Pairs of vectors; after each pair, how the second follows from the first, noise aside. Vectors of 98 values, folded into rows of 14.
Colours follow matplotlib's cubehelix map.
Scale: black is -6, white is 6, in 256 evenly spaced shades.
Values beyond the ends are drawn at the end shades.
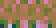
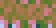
negated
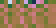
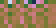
copied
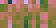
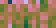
copied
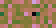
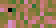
wrapped around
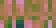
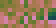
wrapped around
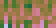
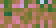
wrapped around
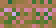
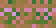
copied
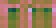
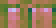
negated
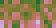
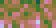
copied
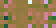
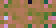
negated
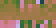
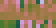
negated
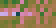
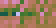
negated
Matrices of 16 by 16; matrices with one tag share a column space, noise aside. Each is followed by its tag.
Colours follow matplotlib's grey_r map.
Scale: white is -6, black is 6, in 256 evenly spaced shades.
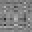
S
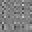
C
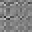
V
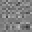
C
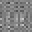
S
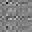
V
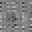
S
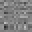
C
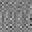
S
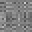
S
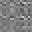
V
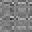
V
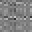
V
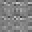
V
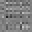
C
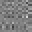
C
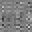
S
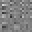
C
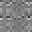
V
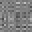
S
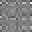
V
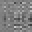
S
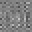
S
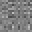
C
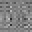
S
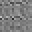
V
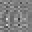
S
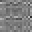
V
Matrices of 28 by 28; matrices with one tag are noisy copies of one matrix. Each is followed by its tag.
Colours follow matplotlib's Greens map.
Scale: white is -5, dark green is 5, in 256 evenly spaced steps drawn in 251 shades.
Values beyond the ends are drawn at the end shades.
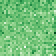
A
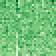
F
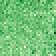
A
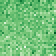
A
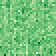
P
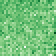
A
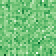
P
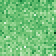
A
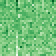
F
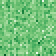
P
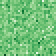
P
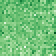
A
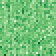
P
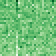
F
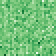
P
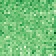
A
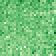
A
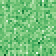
P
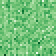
P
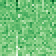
F
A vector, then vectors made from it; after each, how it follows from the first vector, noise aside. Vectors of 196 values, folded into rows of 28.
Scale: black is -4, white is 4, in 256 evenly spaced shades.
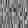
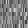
negated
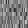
copied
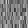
sign-scrambled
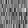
sign-scrambled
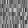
negated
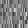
negated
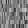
sign-scrambled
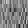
sign-scrambled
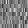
negated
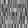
sign-scrambled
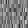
copied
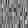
copied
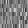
negated
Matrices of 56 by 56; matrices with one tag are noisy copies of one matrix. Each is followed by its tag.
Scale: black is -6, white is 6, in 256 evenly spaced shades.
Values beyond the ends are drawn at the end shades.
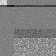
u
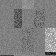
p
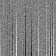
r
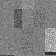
p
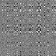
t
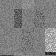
p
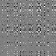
t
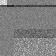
u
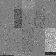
p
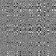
t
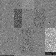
p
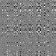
t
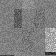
p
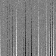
r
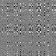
t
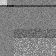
u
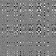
t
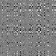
t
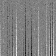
r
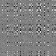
t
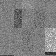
p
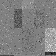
p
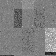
p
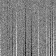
r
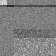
u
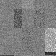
p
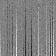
r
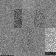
p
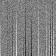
r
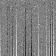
r
